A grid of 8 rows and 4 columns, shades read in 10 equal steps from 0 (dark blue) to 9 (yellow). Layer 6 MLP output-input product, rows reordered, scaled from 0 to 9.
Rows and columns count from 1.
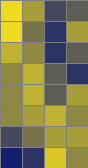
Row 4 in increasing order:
1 3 5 7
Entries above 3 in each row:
2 3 2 2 3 4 3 2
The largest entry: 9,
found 2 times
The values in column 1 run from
0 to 9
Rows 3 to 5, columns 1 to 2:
7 5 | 5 7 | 5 7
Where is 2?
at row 1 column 3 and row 7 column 1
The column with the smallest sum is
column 3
